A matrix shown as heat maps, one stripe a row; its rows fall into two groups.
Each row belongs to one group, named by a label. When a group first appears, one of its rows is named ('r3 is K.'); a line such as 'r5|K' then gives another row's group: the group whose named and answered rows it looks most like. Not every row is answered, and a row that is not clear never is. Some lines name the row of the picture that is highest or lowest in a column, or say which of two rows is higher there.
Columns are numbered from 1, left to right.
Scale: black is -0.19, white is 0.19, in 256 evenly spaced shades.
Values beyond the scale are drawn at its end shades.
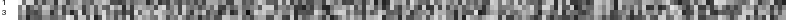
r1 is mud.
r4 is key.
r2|key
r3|key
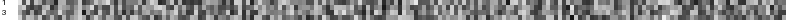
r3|key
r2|key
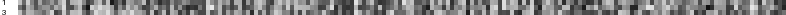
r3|mud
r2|mud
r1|mud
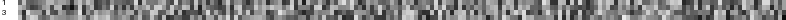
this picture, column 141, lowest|2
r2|key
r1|key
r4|mud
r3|mud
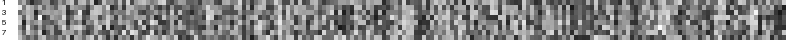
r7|mud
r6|mud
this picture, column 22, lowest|6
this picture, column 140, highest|7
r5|mud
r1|key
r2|mud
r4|mud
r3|mud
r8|key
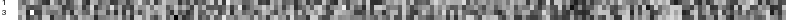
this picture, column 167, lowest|3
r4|key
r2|key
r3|key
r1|mud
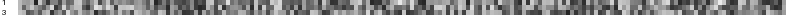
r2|mud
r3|key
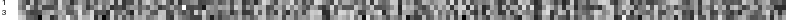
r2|mud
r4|key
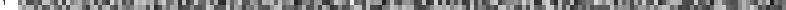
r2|mud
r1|key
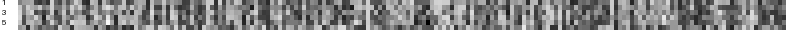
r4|mud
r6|key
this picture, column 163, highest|1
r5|mud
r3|mud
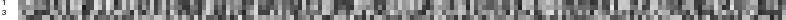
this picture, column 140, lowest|4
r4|key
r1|mud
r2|mud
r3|mud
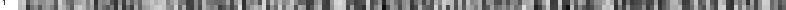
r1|key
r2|key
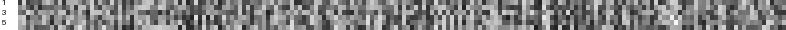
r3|mud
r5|key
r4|key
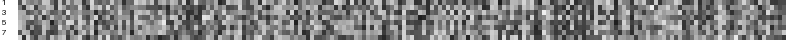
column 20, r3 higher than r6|No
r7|key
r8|mud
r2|mud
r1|key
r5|key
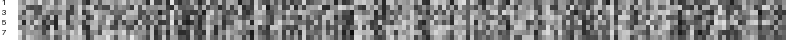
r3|mud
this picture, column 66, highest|5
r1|mud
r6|mud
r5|mud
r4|mud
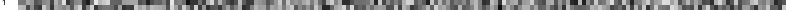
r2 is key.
